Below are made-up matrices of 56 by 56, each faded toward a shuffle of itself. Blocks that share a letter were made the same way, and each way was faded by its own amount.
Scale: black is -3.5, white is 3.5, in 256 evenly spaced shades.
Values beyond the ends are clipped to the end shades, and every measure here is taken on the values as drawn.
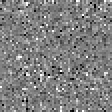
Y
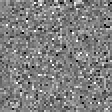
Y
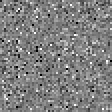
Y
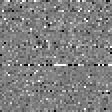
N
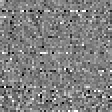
N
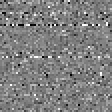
N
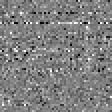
N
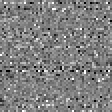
N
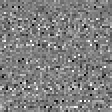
N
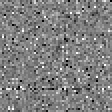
Y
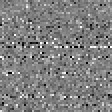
N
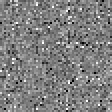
Y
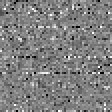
N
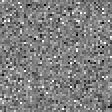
Y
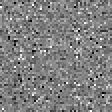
Y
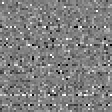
N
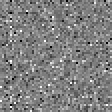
Y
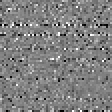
N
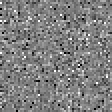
Y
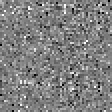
Y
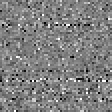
N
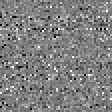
N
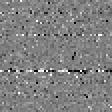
N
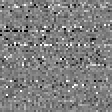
N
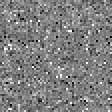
Y
